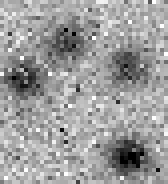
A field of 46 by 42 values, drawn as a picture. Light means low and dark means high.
Average level on the scale: 40%. Slope: none. Ninth with the highest average: bottom right. Odd rows or columns: none. Seam: none. Bumps: four.
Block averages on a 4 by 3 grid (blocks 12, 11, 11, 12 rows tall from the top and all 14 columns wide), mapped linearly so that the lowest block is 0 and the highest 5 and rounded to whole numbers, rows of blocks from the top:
120 | 424 | 100 | 015
